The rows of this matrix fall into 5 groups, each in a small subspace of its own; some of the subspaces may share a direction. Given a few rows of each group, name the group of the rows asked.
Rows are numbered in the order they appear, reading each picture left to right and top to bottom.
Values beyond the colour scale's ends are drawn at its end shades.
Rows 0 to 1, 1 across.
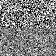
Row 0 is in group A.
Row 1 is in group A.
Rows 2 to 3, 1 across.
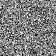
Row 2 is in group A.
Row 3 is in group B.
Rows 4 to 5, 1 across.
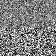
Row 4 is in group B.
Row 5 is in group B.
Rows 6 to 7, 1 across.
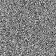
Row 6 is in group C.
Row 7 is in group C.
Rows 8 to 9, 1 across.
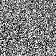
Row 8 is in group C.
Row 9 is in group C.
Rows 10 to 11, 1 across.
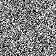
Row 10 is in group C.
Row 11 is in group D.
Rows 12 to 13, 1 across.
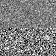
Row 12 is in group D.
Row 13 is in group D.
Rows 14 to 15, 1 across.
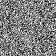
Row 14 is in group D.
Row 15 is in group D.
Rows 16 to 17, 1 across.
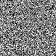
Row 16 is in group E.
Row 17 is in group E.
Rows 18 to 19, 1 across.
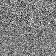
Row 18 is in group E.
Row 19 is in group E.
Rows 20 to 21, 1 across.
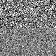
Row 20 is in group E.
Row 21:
B
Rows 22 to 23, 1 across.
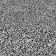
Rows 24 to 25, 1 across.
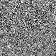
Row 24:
A
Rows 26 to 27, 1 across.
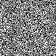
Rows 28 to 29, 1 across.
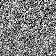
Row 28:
D
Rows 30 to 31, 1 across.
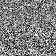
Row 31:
B
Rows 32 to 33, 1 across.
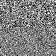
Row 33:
D
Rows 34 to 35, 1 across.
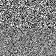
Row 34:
B
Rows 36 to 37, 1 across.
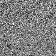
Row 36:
C
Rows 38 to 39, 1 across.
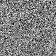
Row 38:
C
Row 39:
C
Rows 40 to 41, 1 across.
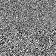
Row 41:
A
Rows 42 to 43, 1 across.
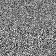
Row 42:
B
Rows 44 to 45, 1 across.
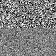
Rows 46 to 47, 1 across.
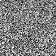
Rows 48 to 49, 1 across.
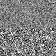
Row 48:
D
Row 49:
D
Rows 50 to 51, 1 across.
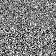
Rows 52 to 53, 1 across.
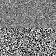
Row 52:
D
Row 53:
C
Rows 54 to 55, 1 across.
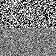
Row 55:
D
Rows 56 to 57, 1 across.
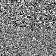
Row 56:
E
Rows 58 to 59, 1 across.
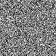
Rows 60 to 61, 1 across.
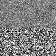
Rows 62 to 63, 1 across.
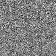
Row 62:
B
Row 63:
E
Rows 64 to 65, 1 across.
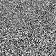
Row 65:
C
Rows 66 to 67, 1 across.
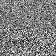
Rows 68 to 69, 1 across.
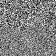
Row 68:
C
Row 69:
D
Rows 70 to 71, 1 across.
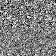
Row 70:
E
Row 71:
D
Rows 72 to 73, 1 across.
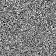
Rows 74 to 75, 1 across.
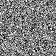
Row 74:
B
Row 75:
D
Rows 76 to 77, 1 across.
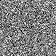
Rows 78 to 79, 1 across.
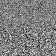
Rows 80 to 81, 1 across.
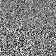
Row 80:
C
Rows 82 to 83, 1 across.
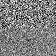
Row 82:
E
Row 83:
C
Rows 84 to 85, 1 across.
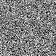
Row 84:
B
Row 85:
A
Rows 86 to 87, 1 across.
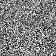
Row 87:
C
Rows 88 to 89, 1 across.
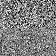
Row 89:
A
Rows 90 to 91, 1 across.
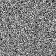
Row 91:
E
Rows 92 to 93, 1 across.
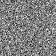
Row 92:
E
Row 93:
D
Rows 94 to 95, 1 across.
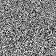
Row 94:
C
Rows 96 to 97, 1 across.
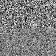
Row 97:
B
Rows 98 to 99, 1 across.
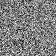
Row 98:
E
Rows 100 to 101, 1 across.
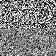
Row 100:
A
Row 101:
A
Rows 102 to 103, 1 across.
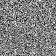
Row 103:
B
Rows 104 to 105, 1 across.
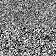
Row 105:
D
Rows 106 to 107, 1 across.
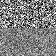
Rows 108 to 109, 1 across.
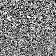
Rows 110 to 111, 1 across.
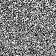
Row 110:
E
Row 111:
B
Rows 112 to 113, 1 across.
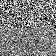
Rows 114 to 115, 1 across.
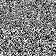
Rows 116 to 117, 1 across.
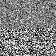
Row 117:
B
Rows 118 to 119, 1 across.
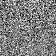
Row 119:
C
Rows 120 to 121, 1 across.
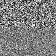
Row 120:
E
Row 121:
E
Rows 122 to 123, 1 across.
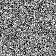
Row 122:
B
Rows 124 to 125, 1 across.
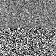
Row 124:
C
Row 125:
E
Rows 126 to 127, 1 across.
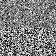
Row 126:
C
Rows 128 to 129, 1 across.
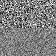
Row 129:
D
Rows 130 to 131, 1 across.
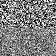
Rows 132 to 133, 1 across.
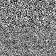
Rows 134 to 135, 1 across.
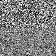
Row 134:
A
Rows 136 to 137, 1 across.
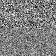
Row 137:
E
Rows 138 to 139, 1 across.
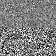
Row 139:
A
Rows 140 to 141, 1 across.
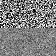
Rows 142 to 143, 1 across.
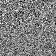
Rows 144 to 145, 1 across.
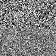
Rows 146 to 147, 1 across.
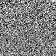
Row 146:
D
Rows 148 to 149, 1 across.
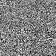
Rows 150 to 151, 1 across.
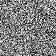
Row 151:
E
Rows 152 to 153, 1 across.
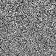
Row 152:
E
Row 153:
D
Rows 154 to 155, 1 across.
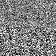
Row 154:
B
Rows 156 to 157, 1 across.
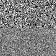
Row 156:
E
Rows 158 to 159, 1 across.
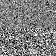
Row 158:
E
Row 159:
B
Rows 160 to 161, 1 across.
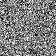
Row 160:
C
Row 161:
B
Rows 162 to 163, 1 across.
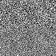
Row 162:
D
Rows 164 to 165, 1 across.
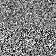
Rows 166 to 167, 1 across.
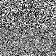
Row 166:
A
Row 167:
A
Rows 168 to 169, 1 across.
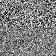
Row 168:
D
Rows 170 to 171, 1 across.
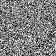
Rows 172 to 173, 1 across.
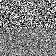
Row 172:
D
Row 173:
B
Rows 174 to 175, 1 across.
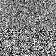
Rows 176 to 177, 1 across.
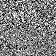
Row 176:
C
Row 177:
E
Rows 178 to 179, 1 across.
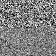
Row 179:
E
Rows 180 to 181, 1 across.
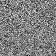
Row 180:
C
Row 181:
B
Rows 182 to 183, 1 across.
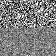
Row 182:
D
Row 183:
B
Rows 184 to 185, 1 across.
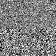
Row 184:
E
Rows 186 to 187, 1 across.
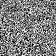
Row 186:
A
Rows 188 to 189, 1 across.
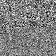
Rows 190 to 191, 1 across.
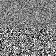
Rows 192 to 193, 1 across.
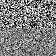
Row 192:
B
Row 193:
C
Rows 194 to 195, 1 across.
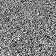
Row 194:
D
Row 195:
D
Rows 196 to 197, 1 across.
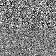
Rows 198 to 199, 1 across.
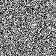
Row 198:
B
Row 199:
D
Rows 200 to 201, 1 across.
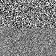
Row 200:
E
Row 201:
D
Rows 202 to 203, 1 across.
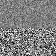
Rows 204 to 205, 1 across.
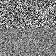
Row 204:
A
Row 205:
A
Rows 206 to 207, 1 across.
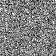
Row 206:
C
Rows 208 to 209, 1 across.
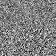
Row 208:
D
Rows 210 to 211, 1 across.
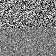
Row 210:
C
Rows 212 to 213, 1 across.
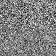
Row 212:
E
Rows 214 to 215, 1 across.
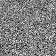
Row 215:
E
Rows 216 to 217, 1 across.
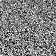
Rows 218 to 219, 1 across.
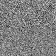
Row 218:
A
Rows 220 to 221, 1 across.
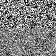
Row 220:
E
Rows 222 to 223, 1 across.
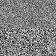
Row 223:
C
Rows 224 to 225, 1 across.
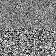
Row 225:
B
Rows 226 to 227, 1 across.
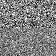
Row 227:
D
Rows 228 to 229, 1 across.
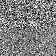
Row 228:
B
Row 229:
C
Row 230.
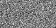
